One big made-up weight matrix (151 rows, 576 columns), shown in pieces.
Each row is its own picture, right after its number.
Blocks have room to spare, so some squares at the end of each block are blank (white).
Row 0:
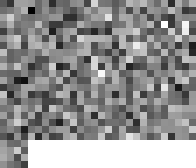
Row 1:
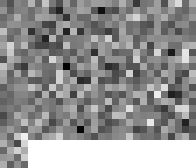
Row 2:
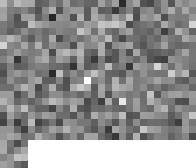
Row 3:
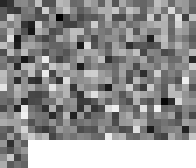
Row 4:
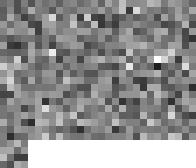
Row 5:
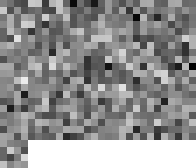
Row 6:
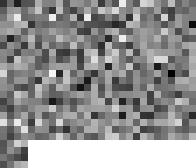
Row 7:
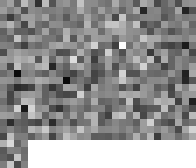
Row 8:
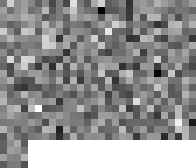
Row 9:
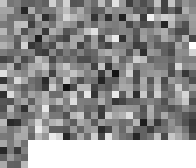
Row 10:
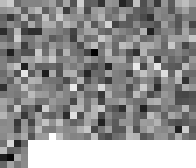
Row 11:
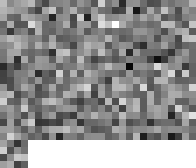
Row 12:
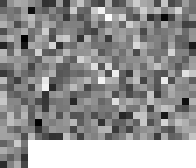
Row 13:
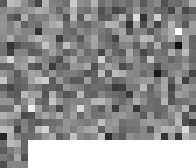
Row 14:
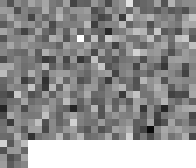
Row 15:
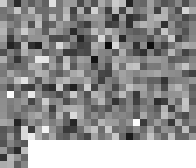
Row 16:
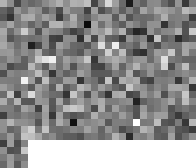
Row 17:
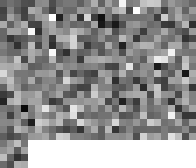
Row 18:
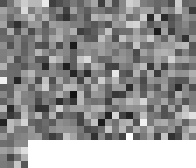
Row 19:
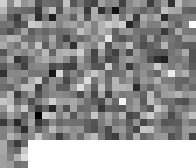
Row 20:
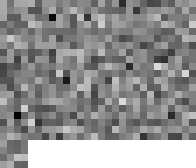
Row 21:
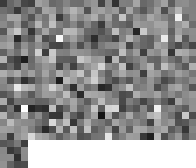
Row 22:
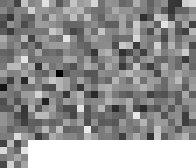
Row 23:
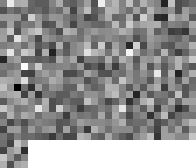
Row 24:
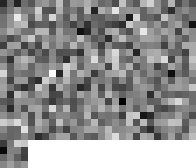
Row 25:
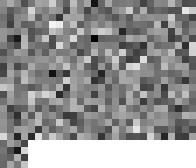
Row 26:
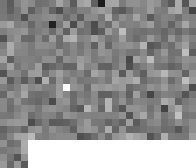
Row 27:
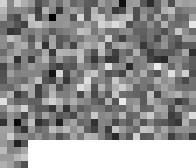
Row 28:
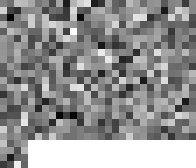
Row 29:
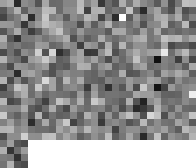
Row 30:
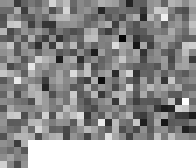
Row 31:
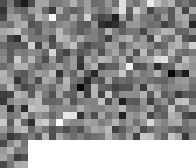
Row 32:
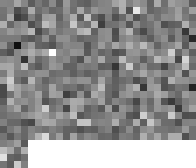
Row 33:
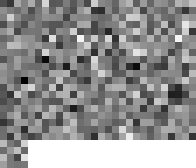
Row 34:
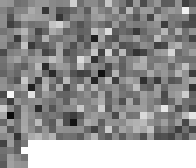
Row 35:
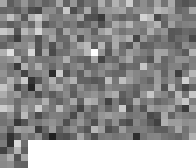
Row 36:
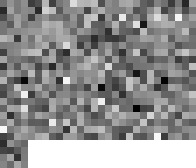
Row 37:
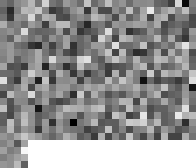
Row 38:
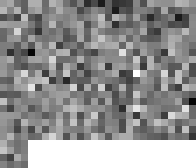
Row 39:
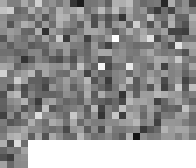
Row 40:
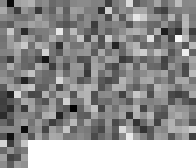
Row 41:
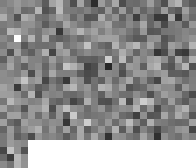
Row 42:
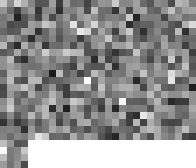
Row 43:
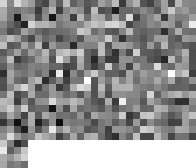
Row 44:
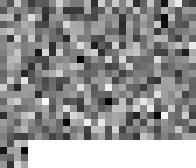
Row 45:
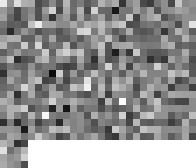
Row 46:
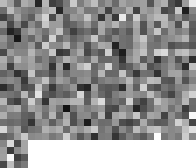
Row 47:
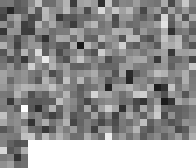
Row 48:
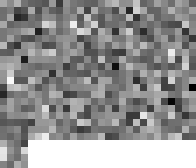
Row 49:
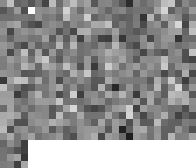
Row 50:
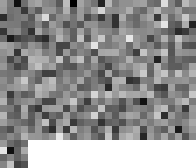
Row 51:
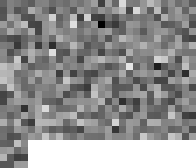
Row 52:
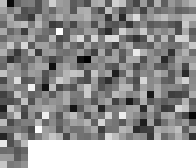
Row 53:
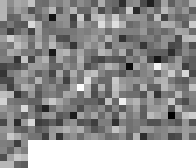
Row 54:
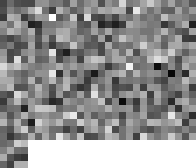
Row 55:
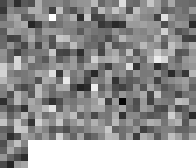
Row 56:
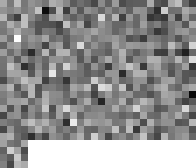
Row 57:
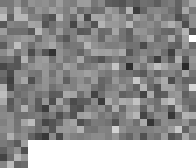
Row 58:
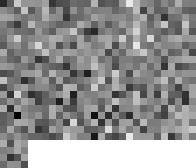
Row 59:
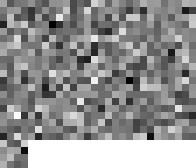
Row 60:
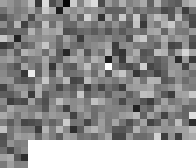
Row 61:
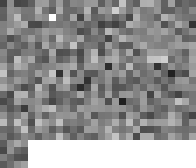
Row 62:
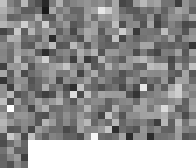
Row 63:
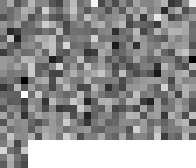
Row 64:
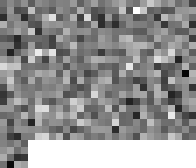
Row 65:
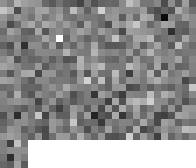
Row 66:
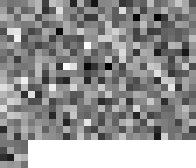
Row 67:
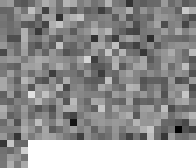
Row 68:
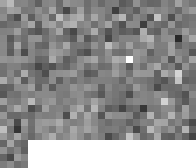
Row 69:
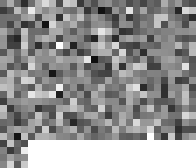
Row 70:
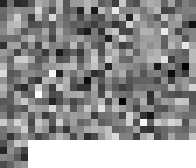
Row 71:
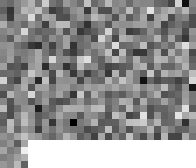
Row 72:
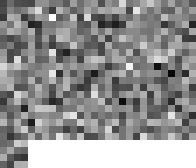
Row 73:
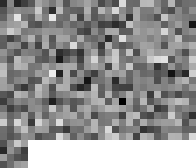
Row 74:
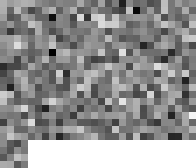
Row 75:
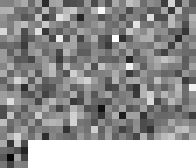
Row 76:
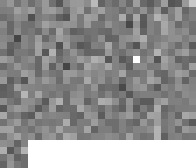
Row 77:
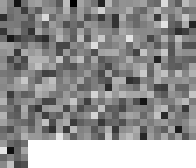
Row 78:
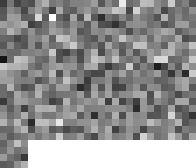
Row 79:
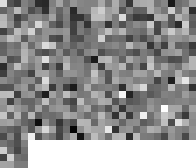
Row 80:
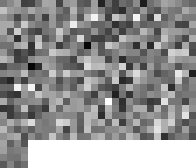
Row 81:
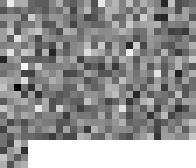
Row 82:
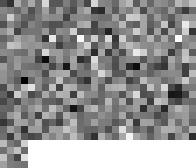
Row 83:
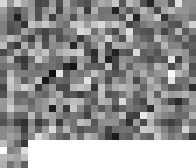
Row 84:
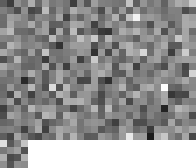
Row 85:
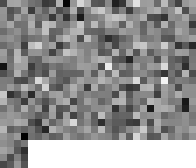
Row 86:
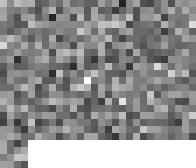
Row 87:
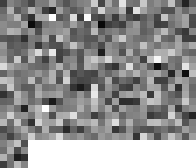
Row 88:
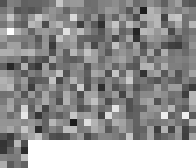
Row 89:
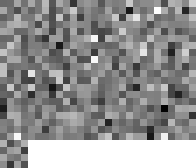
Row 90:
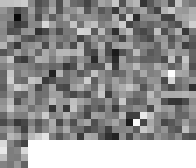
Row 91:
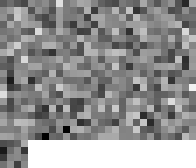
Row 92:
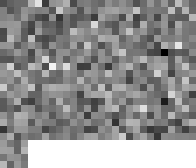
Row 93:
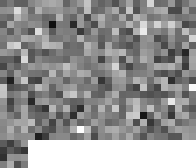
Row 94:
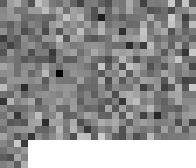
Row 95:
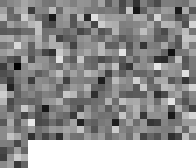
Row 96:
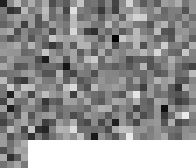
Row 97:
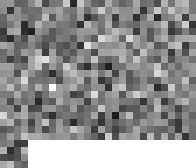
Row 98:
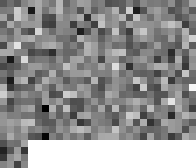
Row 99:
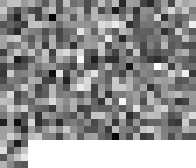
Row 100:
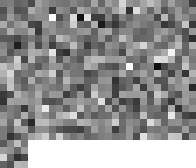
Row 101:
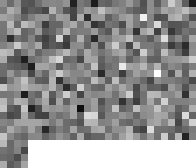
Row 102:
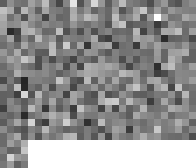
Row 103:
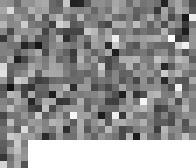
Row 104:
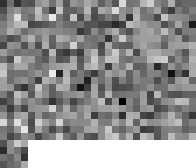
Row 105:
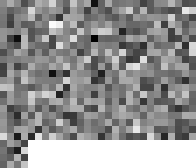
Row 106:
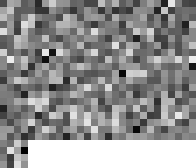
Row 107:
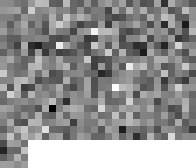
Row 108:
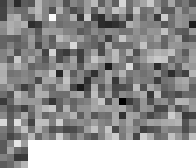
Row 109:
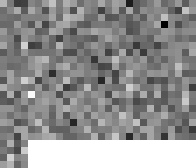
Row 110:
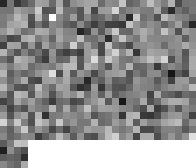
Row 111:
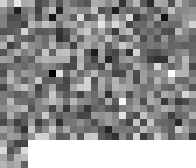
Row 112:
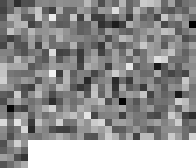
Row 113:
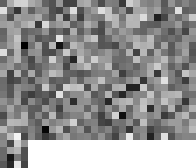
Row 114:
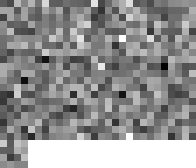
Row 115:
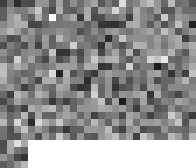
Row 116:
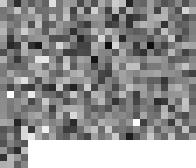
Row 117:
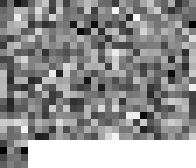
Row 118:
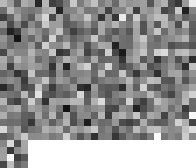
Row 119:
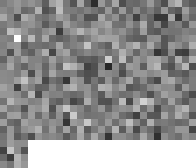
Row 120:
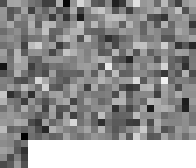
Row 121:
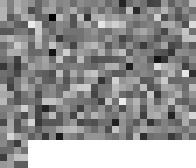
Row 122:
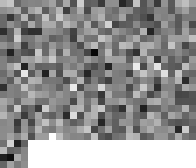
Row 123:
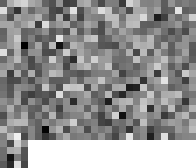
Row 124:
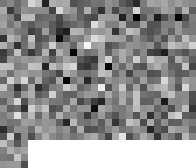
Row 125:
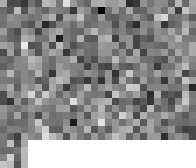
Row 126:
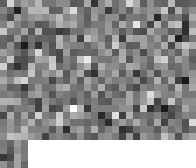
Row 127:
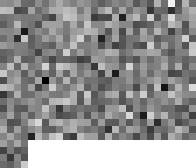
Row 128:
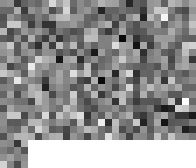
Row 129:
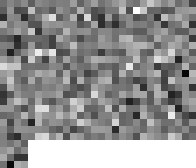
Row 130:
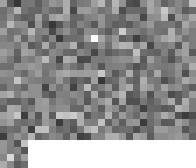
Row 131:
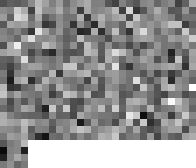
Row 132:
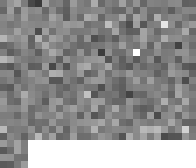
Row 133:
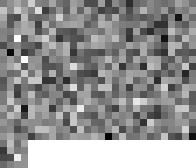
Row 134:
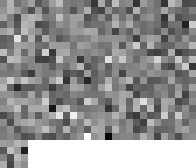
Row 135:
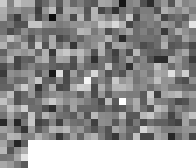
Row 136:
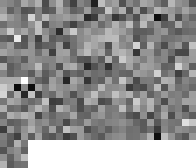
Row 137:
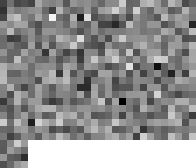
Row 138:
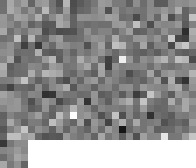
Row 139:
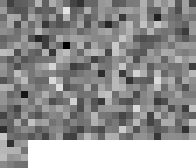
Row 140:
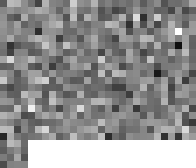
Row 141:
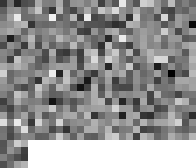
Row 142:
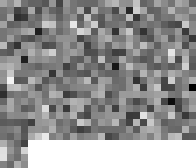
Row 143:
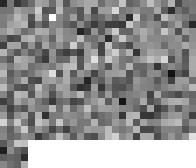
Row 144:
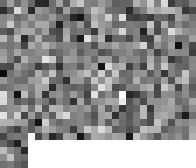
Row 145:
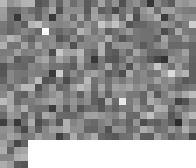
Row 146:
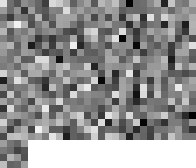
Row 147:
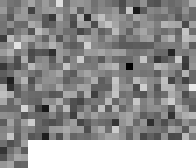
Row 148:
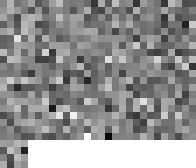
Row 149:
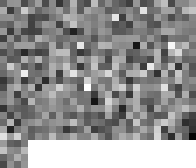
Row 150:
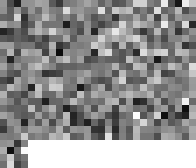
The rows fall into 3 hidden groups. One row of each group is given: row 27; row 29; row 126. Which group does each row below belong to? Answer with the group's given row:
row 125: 126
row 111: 27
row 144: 126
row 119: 29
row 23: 29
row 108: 27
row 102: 29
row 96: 126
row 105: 126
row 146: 126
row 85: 126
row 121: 27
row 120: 126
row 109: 126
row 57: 27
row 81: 29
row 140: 29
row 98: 27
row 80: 29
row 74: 27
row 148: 29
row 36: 29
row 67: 126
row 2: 27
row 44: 29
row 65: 126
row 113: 126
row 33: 126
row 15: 126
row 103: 126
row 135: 27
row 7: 29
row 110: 27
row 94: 126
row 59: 126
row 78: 27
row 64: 27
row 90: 27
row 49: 126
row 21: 29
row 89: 126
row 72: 27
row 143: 27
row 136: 29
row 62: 126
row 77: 29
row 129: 27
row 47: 29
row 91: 27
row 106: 29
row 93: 27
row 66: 29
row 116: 126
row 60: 29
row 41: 29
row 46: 29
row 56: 29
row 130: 126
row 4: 27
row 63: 29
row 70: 27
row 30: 126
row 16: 126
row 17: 27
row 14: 126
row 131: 27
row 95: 27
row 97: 29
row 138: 126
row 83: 27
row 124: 29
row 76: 29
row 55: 27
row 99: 27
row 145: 27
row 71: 126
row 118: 29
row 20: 27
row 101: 29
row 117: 27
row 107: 126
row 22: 29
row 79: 126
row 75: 126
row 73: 27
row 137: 27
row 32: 27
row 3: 29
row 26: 126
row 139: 29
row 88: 29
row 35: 29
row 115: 27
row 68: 29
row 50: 29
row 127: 126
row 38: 29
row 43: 27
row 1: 126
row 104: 27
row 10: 29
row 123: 126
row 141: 27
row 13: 29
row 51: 27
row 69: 126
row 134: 29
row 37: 126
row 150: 29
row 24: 27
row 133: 29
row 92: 29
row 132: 29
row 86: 27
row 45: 27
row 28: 126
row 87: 27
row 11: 27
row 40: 126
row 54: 27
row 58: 126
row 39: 126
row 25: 126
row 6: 27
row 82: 126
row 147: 27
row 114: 126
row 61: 27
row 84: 126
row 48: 27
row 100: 27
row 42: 27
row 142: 27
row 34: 126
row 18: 126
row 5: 29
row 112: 27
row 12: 126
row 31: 27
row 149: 29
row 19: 27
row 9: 126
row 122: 29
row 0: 126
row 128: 126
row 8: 29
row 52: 126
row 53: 27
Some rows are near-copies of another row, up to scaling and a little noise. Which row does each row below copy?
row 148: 134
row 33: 82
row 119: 41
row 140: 13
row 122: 10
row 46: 118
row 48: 142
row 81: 23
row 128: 30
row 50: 77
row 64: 129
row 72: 54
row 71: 37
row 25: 105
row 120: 85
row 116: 15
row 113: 123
